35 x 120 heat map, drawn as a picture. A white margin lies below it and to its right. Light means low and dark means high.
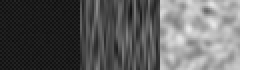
The table splits into one row of 3 panels. Panel 1,1: very high, checkered, faint in contrast. Panel 1,2: high, streaked downward. Panel 1,3: low, blotchy.
